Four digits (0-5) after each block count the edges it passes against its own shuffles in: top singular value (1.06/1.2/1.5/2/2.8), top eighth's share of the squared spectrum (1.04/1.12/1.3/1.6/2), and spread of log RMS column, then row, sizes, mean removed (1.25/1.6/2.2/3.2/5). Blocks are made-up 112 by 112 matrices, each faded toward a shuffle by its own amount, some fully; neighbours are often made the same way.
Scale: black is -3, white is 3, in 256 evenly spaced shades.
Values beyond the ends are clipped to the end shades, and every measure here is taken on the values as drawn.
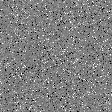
0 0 0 0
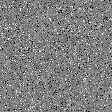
0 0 0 0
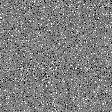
0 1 0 1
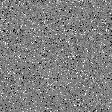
1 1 0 1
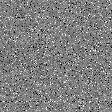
1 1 0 1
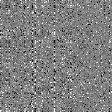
4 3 3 2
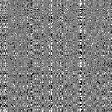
5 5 4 3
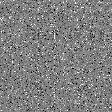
3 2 1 0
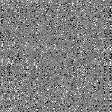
4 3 2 1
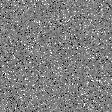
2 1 0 0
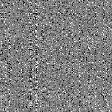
4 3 3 1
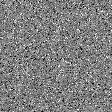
0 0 0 0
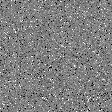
0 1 0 0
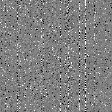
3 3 3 0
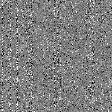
2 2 3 0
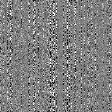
2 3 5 0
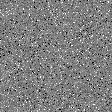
0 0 0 0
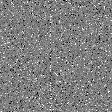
1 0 1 0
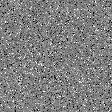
0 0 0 0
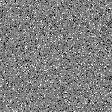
3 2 0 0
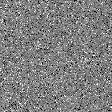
3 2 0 0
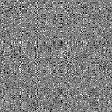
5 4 3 3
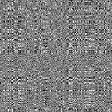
5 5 4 4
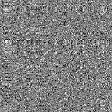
4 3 2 2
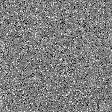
0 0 0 0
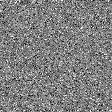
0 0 0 1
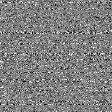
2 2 0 4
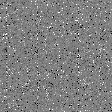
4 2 1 0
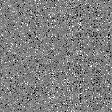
4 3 2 0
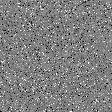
0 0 0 0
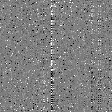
4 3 2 1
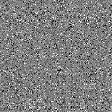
4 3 2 2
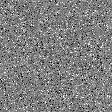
1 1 0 0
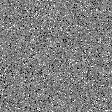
2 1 1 0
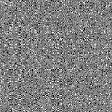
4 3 2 2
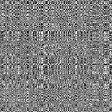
5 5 4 4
